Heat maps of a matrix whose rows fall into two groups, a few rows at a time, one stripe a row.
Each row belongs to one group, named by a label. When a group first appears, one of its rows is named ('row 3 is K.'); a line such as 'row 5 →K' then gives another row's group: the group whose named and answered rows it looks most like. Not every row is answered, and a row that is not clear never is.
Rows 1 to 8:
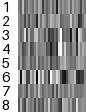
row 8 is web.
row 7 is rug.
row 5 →web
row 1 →rug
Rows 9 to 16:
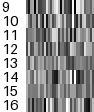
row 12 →web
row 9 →rug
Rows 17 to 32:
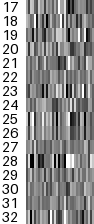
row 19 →web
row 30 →web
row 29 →rug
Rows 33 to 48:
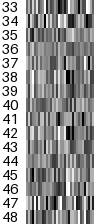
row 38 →web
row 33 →web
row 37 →rug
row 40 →rug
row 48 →web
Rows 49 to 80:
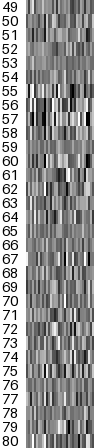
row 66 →rug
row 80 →web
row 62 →web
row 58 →rug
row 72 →rug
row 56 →rug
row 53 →web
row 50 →rug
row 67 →rug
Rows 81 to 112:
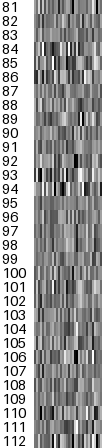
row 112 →rug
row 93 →web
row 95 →web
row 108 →web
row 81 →rug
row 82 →rug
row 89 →rug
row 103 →rug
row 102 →web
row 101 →web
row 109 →web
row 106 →web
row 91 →web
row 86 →rug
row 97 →web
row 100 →rug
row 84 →rug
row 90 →rug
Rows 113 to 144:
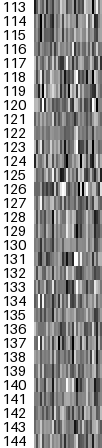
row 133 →web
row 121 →web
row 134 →rug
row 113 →rug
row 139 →rug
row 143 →web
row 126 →rug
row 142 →rug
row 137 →rug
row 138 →rug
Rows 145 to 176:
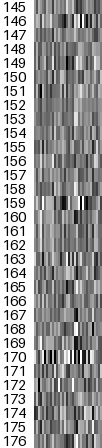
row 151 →web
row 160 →web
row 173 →web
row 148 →web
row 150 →rug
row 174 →rug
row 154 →rug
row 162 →web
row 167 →web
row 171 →rug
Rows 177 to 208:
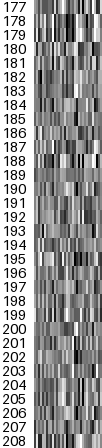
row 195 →web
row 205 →rug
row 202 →web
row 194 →rug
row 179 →web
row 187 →web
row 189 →rug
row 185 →web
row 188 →rug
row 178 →web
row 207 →rug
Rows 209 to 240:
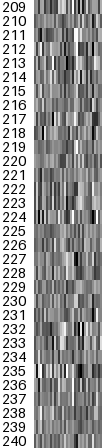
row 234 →rug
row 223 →web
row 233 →rug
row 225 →rug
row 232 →rug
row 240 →web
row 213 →web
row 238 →web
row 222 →web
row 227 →web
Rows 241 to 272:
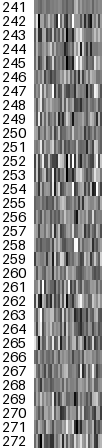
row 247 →web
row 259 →rug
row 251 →web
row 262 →web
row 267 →rug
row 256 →web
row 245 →web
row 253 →web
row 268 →web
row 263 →web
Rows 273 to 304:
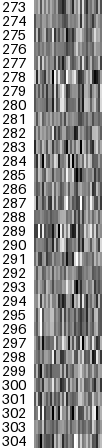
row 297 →rug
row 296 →web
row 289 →rug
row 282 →web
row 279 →rug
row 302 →rug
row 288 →rug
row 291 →web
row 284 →rug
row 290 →rug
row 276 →web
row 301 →web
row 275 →web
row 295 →web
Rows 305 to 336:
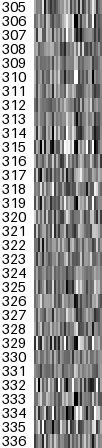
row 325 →web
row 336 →rug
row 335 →rug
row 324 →web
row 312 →rug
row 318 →web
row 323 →rug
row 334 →web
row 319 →web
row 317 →web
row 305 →rug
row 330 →rug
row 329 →web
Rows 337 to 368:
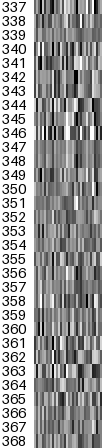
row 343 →web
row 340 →rug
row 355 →rug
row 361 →rug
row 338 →rug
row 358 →web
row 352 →web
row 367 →rug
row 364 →rug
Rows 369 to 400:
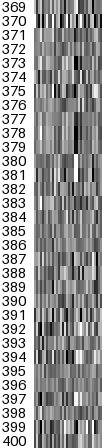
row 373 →web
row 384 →rug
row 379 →web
